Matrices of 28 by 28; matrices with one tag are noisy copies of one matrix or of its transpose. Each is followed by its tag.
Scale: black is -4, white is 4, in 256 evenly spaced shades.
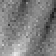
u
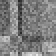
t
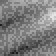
u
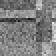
t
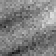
u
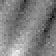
u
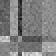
t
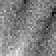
u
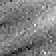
u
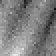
u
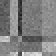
t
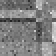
t
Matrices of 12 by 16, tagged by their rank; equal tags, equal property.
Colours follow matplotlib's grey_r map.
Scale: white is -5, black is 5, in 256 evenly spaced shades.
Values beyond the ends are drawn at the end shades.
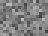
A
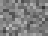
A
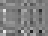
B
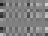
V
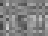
B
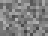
A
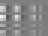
V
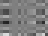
V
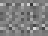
B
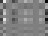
V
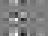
V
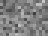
A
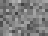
A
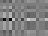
V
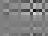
V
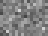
A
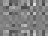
B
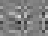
B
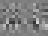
B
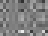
B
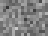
A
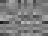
B
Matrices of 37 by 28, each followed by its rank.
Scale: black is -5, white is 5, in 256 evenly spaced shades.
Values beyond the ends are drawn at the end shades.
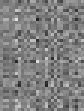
three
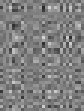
three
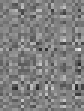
three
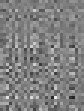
three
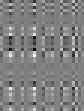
one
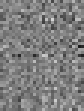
five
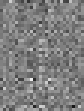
five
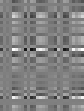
one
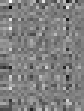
three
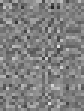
five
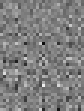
five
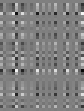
one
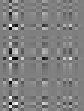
one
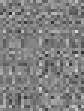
five
